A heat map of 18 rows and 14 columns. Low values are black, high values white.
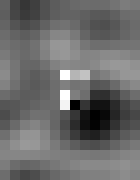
Odd patch: rougher, in the centre. Slope: none. Roughest part: centre. Histogram: heavy tails on both sides.
